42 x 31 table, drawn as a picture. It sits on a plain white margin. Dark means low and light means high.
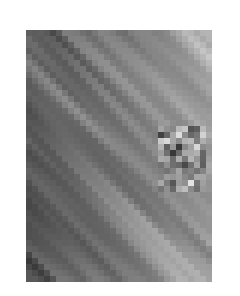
Odd patch: rougher, in the middle right. Slope: up to the right. Grain: diagonal, down to the right. Roughest part: middle right.
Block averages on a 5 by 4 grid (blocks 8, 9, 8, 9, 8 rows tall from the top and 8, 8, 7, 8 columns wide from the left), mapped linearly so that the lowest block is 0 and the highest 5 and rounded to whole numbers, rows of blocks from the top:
1 2 3 5 / 1 2 3 4 / 0 2 3 4 / 0 2 3 4 / 0 1 3 5
